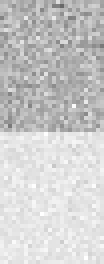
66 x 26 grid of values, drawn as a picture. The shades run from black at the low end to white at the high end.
It is made of 2 by 1 panels. Panel 1,1: high, fine-grained. Panel 2,1: very high, fine-grained, faint in contrast.
